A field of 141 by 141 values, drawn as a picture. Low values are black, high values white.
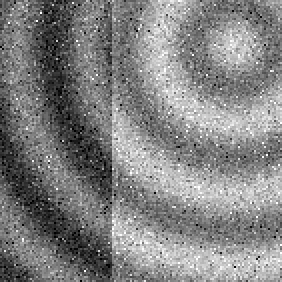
Average level on the scale: 50%. Mirror symmetry: none. Rings: centred on the top right. Seam: vertical, 40% of the way across, the right part higher.
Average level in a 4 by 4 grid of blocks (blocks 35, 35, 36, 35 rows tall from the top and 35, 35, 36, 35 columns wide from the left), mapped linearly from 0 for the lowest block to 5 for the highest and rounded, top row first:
0254
0255
0255
1255
